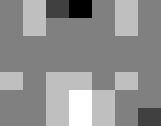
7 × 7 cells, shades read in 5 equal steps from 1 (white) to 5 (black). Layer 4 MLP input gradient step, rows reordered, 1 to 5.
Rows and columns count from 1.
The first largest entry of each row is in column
4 1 1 1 2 1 7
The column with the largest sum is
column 7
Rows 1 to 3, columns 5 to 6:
3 2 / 3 2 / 3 3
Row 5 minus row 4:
-1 0 -1 -1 0 -1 0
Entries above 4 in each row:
1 0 0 0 0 0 0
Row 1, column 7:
3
